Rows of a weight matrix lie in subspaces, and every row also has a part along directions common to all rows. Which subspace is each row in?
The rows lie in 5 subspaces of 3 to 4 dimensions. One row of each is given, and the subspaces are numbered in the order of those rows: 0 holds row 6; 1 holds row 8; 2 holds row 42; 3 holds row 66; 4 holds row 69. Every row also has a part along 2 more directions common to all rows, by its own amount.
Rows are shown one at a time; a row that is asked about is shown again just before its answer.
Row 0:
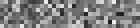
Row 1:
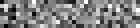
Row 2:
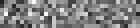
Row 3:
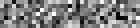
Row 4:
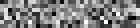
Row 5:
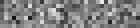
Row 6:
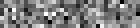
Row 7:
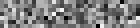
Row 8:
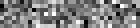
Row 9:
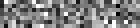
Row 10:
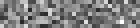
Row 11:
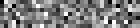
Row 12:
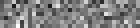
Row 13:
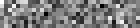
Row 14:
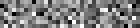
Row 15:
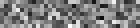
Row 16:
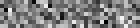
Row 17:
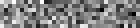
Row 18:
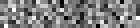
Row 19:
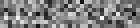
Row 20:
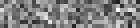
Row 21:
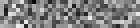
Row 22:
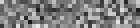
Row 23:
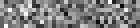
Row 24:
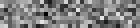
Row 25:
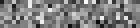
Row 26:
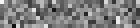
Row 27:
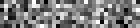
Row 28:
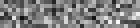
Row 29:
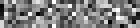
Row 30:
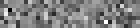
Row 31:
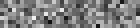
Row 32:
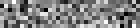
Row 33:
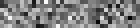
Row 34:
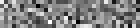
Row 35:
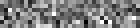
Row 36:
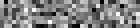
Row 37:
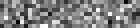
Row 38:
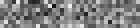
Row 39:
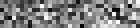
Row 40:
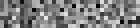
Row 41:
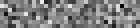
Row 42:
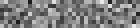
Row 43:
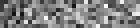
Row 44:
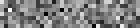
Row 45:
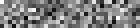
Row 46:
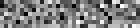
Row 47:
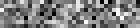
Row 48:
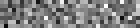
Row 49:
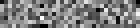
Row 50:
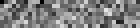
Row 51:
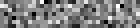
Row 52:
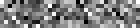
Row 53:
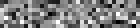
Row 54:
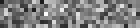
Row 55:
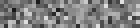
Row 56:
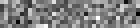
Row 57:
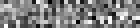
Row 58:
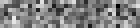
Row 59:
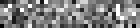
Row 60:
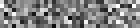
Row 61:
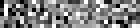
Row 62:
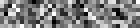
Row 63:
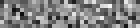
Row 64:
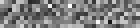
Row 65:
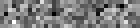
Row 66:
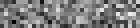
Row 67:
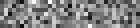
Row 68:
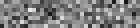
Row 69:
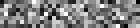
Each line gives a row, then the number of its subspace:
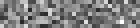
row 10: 2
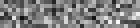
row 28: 0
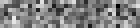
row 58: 3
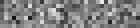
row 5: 4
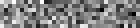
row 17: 3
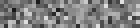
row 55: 0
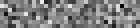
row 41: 1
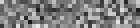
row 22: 2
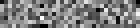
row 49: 2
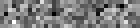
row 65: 3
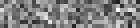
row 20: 3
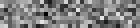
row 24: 3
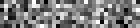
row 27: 1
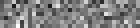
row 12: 2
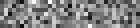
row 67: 4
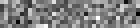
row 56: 2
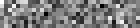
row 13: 2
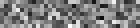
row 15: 4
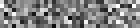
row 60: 1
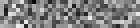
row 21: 4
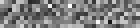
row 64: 4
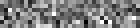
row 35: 1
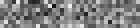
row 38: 4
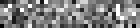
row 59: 3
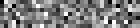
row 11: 3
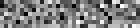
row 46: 1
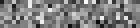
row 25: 4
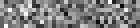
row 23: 4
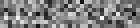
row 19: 3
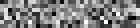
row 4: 1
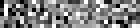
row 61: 4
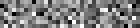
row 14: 1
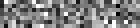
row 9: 3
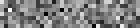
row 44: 0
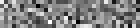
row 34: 3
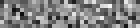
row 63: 4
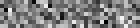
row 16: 1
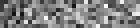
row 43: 0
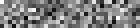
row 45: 2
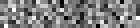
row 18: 0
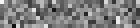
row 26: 2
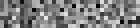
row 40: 0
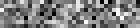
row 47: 4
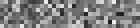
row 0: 4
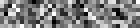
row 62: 4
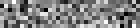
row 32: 3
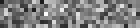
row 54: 3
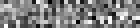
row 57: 0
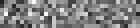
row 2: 4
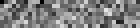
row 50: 2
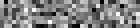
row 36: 0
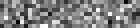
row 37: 2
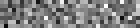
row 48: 0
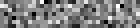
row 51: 1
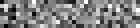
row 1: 1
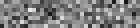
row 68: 2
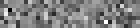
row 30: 1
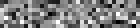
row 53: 2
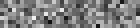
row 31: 0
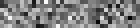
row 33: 1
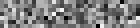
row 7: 0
